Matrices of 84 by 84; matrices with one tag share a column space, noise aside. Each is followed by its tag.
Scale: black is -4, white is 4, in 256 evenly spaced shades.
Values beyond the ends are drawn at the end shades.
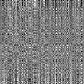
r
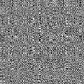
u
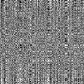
r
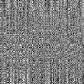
r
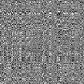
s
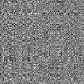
s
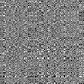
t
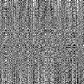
r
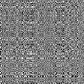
t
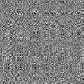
s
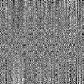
r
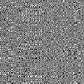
t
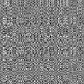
u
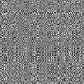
s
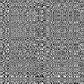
t
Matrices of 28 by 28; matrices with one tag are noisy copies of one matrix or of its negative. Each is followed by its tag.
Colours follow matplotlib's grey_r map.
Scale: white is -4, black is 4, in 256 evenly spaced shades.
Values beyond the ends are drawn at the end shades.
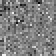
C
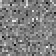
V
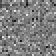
V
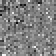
C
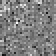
C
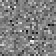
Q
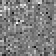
C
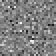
Q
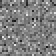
V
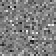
Q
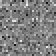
V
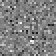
Q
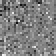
C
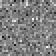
V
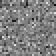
V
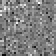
C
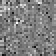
C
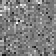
C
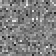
V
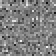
V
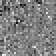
C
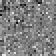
C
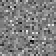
Q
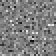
Q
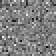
V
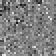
C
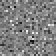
Q
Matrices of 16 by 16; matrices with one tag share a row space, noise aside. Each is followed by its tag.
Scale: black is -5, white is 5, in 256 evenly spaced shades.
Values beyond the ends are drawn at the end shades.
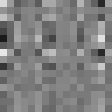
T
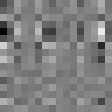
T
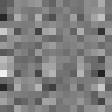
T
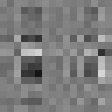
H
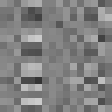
H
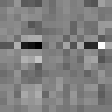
H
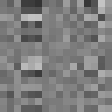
H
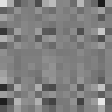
T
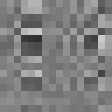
H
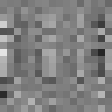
T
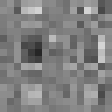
H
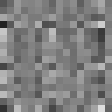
T
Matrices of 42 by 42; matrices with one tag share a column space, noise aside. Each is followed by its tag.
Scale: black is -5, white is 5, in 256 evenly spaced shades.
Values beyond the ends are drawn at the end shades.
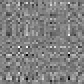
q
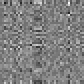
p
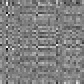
p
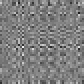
p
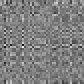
p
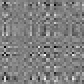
q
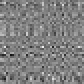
q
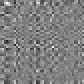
p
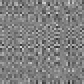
p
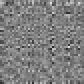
p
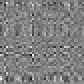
q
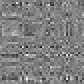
q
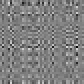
p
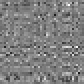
q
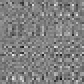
q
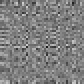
p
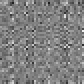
p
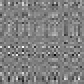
q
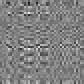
p
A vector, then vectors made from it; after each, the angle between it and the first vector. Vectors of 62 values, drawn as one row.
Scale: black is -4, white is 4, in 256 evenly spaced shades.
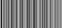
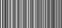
nearly opposite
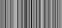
orthogonal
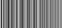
nearly parallel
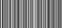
nearly opposite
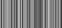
partly aligned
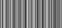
partly opposed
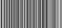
partly aligned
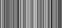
partly opposed
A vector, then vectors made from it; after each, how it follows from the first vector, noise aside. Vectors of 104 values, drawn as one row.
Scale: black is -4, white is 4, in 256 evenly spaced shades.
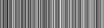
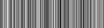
sign-scrambled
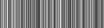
sign-scrambled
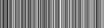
copied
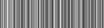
sign-scrambled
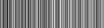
copied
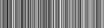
copied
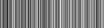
copied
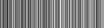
copied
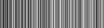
copied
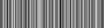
sign-scrambled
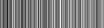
copied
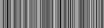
sign-scrambled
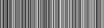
copied
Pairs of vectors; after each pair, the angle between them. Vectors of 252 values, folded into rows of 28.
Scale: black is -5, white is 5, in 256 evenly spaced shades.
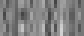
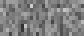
partly opposed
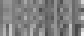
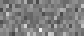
orthogonal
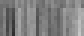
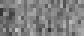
partly aligned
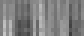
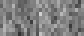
partly aligned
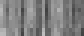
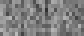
partly aligned
